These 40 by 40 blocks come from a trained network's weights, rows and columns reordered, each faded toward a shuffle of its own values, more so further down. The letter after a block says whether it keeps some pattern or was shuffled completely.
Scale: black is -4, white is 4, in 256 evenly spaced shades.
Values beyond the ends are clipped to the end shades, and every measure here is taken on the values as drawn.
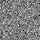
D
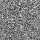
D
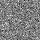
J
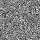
J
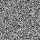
J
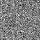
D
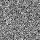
J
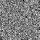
D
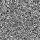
D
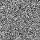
D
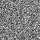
J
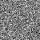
J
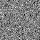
J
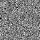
D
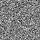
J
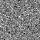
J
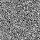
J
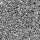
J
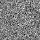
D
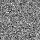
J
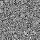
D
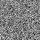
J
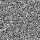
J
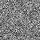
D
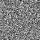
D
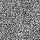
D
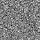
D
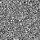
D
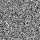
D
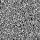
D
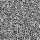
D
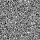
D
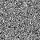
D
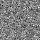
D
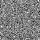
D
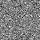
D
